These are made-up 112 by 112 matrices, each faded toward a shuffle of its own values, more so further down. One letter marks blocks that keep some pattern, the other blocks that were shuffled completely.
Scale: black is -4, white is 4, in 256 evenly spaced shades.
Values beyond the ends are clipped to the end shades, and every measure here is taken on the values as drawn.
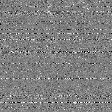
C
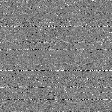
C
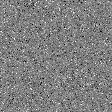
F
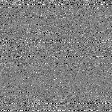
C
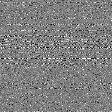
C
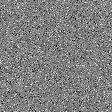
F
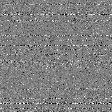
C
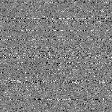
C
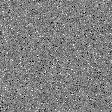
F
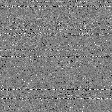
C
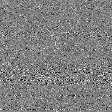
C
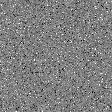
F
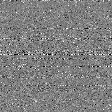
C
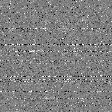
C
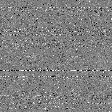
C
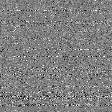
C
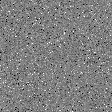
F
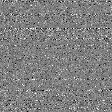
C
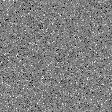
F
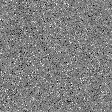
F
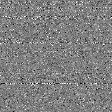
C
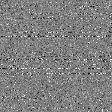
C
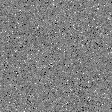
F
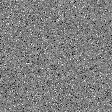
F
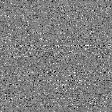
C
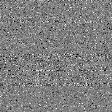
C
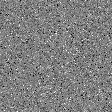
F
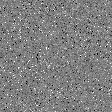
F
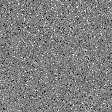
F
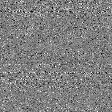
C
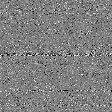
C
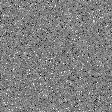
F
